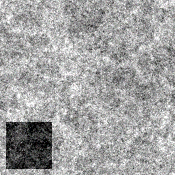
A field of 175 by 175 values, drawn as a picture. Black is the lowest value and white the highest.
Most values sit high, with a long tail of low ones. An odd patch, lower than its surroundings, sits in the bottom left. The field is mottled with small blotches. The ninth with the lowest average is the bottom left.
